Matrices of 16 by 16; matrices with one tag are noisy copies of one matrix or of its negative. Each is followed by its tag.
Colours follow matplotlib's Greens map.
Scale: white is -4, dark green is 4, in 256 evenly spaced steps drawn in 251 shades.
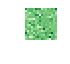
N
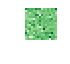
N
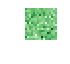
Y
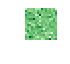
N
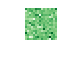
N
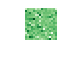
N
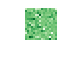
N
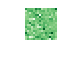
N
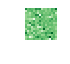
N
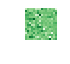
N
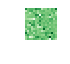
N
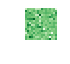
N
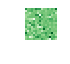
N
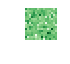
Y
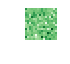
Y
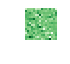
N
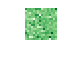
N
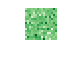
Y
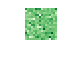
N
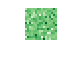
Y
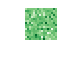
Y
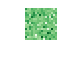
Y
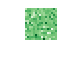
Y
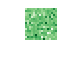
Y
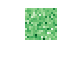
Y
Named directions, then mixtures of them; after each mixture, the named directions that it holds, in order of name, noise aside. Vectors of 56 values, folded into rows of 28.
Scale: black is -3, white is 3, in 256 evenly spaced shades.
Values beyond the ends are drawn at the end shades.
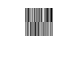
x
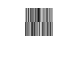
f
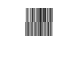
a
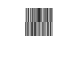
a, f, x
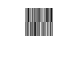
f, x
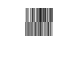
a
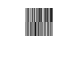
a, x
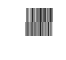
a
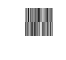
f, x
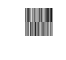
x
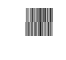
a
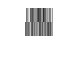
a, f, x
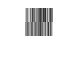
a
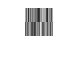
f, x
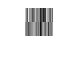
a, f, x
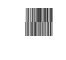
a, f, x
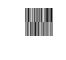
x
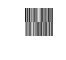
a, f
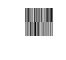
x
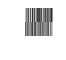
a, f, x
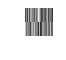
f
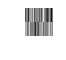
x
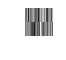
a, f, x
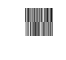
x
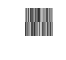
f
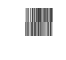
a, f, x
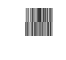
a, f
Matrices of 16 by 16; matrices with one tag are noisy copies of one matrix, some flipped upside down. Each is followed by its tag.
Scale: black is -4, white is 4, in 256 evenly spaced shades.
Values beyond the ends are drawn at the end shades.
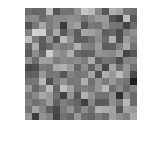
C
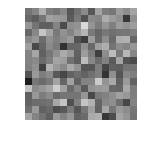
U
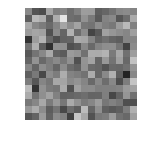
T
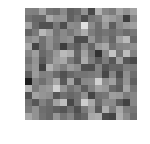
U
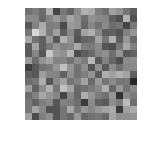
C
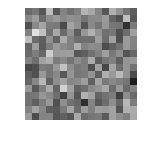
C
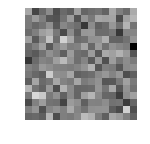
C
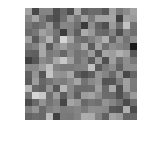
C
